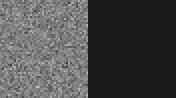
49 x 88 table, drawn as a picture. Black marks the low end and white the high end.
The table splits into one row of 2 panels. Panel 1,1: middling, fine-grained. Panel 1,2: very low, flat.
